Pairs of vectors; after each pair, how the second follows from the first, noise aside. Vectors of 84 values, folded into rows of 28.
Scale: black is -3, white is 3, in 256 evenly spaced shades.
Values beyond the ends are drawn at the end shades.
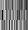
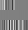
partly zeroed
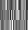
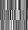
copied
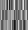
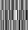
shuffled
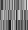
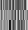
sign-scrambled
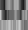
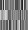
sign-scrambled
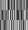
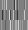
partly zeroed
